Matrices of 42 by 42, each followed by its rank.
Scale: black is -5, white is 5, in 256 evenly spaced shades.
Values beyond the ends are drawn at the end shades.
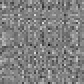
five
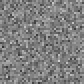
full rank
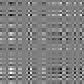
one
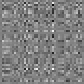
three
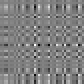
one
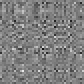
five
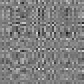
three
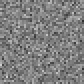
full rank
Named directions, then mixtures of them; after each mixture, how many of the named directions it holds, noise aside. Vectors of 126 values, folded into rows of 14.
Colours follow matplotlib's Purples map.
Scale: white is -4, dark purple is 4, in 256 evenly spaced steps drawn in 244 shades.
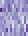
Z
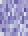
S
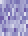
two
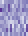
one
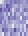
two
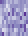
two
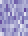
one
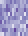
two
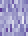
two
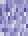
two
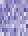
two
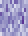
two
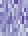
two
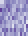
two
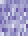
two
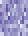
one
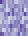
one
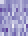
two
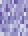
one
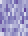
one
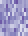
one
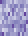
two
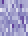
one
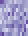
two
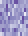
one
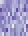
two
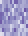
one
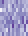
one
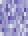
one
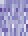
two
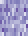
two
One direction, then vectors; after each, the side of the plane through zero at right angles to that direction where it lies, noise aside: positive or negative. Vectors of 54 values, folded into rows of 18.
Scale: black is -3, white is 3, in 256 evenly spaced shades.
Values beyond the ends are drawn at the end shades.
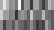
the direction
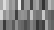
positive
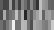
negative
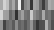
positive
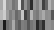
positive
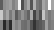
positive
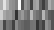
positive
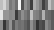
positive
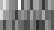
positive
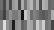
negative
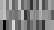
positive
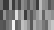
negative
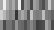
positive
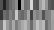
negative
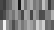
negative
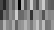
negative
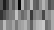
negative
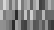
positive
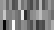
positive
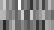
positive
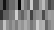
negative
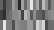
negative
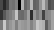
negative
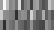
positive
